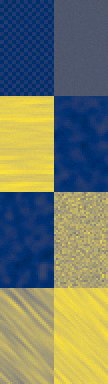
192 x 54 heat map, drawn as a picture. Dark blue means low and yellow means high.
It is made of 4 by 2 panels. Panel 1,1: very low, checkered, faint in contrast. Panel 1,2: low, flat. Panel 2,1: very high, streaked across, faint in contrast. Panel 2,2: very low, blotchy, faint in contrast. Panel 3,1: very low, blotchy, faint in contrast. Panel 3,2: high, fine-grained. Panel 4,1: high, slanting down to the right. Panel 4,2: very high, slanting down to the right, faint in contrast.
